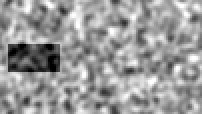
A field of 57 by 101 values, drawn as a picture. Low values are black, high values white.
Odd patch: lower, in the middle left. Stripes: none. Ninth with the lowest average: middle left. Grain: blotchy.
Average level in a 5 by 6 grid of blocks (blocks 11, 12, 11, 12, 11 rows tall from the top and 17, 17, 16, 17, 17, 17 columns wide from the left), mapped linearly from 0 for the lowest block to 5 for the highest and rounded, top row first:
4 3 5 4 4 5 / 4 3 4 4 4 4 / 0 0 3 4 4 4 / 4 3 4 4 5 4 / 3 4 4 4 4 4
